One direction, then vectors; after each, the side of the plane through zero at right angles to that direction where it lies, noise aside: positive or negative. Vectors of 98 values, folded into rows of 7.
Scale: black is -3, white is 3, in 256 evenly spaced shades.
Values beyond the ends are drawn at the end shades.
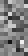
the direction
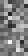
negative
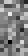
positive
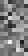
negative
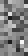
positive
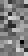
negative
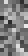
negative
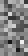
positive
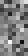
negative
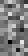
positive
